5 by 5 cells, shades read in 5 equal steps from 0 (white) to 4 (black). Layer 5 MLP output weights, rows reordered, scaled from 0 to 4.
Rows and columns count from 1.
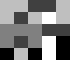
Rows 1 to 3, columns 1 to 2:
1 1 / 1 3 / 2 2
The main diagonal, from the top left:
1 3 2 0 4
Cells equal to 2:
5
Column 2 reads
1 3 2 3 1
